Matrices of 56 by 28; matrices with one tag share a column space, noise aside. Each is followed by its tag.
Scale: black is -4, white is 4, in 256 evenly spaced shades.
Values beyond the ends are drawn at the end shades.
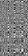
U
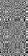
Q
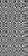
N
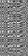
N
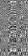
U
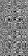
Q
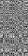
U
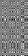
Q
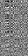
N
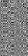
N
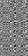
N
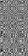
U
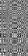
U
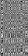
U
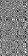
Q
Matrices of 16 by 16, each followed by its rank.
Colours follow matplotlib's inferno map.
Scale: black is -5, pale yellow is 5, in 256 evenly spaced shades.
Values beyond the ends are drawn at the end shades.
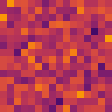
full rank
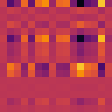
one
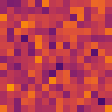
full rank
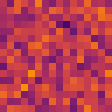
full rank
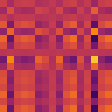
one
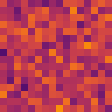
full rank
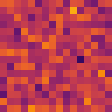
full rank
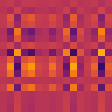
one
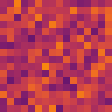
full rank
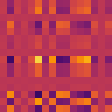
one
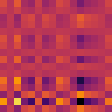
one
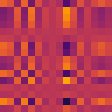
one
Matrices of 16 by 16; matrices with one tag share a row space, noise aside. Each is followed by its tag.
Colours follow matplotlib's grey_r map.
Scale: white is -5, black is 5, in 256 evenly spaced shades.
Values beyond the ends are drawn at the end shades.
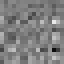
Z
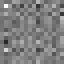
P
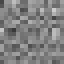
Z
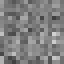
Z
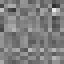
Z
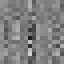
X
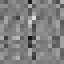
X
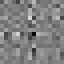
X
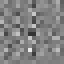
X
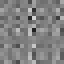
X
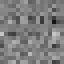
Z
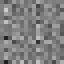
P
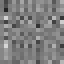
P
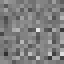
P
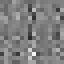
X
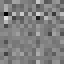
P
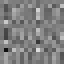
P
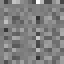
P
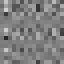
P
